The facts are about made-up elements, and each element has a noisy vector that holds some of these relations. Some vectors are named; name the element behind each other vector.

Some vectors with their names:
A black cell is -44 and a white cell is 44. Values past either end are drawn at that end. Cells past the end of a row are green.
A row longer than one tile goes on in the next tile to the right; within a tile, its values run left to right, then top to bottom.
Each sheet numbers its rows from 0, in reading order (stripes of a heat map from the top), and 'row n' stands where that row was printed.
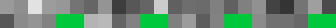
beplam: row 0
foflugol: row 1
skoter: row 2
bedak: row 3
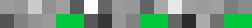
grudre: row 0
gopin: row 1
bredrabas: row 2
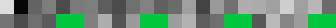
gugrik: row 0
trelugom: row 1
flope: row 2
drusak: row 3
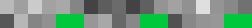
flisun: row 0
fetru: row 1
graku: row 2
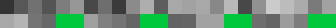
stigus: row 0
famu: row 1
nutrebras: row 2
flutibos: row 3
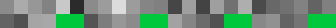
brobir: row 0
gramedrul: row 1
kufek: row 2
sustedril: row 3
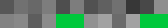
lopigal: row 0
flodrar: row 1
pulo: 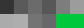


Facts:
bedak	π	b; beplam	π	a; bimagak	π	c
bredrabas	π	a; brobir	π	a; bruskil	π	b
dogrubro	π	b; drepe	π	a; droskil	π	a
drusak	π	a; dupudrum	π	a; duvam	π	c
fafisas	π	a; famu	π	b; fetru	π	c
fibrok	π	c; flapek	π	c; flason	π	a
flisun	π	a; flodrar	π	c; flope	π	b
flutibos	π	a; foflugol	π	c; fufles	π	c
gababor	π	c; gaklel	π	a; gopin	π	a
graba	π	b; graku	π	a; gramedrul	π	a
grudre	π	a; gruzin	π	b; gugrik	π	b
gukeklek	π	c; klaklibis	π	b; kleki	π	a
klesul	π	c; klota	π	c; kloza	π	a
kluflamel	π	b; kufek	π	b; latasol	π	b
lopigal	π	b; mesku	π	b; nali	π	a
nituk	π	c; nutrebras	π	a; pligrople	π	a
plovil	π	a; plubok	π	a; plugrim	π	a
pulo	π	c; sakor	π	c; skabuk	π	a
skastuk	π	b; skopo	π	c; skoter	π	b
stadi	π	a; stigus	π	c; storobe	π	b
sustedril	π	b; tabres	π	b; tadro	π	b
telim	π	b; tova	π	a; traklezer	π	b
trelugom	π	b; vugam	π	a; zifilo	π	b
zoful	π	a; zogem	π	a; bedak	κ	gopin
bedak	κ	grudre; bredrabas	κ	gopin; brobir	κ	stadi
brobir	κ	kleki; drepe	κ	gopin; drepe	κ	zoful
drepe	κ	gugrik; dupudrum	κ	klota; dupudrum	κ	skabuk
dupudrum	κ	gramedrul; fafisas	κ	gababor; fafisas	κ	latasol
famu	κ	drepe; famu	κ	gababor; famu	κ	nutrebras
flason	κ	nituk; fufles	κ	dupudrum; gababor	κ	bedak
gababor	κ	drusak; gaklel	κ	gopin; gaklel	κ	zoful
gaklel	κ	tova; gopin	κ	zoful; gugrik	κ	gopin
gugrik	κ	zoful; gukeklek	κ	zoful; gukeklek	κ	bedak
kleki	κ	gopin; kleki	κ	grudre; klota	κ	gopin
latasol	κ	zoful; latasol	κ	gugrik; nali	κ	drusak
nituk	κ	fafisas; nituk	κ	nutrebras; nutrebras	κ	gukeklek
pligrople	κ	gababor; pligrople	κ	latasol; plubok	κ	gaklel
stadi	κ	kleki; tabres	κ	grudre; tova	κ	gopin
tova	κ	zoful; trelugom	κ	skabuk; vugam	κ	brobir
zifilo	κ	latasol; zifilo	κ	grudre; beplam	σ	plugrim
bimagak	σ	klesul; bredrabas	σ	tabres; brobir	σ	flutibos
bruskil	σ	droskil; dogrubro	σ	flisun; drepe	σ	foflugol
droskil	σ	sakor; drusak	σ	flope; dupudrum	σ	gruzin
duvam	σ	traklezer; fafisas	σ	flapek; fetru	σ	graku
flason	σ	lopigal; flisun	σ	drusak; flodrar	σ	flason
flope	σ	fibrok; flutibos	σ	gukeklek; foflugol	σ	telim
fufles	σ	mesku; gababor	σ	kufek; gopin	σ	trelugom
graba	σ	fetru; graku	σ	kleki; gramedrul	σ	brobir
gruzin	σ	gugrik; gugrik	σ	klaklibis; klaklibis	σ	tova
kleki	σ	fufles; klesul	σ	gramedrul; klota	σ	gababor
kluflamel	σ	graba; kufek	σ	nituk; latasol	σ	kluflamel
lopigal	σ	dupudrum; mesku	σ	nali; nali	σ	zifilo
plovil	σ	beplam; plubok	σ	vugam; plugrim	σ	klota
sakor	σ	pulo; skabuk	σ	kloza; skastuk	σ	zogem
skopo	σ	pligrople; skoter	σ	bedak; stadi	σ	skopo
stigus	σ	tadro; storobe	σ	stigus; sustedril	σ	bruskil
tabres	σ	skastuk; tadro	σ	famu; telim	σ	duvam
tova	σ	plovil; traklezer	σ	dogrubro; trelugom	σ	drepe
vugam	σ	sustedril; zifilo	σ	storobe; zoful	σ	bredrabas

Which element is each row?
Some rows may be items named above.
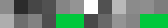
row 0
klota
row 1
drepe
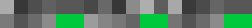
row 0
latasol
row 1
famu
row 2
latasol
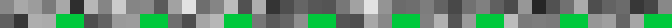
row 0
stadi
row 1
plubok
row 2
fafisas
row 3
latasol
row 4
skabuk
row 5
trelugom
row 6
fufles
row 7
flodrar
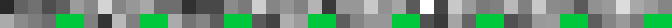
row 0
skopo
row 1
pligrople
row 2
gukeklek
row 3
kleki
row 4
grudre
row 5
tova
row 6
plubok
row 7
zogem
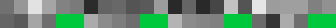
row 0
kloza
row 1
skopo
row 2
gababor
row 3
bredrabas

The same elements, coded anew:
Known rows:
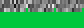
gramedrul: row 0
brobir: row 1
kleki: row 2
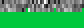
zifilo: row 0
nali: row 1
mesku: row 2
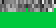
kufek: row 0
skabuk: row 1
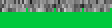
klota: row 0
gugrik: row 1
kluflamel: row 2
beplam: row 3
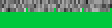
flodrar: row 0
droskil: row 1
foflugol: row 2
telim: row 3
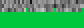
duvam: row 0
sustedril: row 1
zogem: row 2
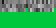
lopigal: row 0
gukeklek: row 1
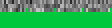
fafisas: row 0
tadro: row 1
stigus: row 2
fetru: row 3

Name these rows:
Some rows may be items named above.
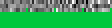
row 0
tova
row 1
flapek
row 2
nali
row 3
trelugom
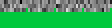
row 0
bredrabas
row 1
gopin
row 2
stadi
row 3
kloza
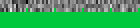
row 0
flason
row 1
gukeklek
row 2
flisun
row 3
dupudrum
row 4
nutrebras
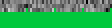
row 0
latasol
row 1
fetru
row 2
flutibos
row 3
tabres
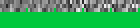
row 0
zoful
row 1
drepe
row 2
skabuk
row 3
vugam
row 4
vugam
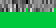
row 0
flason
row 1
fibrok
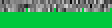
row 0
latasol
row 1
pligrople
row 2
nituk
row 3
drusak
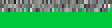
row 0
gababor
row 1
fibrok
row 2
zogem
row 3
brobir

